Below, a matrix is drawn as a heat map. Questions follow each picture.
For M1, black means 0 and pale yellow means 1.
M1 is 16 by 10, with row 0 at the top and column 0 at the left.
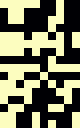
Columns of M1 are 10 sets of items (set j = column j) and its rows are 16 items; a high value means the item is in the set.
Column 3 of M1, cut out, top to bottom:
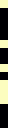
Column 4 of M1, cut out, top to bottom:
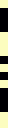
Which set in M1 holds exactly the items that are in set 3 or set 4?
0
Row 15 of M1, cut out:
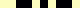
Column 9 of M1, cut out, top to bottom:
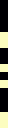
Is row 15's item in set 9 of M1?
yes
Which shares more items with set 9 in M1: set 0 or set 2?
set 0
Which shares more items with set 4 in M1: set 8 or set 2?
set 2
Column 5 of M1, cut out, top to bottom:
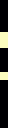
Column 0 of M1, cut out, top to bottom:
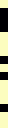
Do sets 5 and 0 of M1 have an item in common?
yes
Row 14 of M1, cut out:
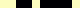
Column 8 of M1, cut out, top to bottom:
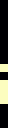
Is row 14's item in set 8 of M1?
no
